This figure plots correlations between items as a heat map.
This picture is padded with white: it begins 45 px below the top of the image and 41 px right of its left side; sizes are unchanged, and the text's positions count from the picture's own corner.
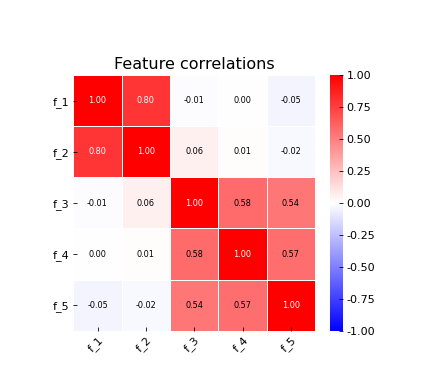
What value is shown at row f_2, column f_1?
0.80
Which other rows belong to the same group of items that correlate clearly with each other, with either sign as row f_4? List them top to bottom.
f_3, f_5
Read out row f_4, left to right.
0.00 0.01 0.58 1.00 0.57
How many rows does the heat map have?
5
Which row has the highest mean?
f_3
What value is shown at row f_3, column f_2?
0.06
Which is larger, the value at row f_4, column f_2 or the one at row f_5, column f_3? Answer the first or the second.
the second
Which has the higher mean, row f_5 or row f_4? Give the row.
f_4
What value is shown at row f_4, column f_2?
0.01
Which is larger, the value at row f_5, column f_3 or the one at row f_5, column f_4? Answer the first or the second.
the second
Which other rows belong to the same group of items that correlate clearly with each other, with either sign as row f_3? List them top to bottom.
f_4, f_5
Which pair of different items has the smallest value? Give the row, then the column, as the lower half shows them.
f_5, f_1
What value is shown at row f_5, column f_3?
0.54
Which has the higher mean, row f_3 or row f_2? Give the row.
f_3
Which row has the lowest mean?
f_1
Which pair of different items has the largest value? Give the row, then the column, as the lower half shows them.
f_2, f_1
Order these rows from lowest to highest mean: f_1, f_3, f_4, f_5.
f_1, f_5, f_4, f_3
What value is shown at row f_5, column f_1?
-0.05
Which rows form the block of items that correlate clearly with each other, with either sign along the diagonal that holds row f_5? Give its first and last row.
f_3 to f_5
